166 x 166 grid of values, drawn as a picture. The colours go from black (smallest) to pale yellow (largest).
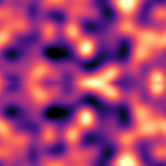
The texture varies smoothly and slowly. No single row or column stands out from its neighbours. No lone cell stands out from its neighbours. The top and bottom halves mirror each other. On average the colour sits 50% of the way up the scale.
